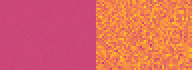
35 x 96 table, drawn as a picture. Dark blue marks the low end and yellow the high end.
The table splits into one row of 2 panels. Panel 1,1: middling, flat. Panel 1,2: high, fine-grained.
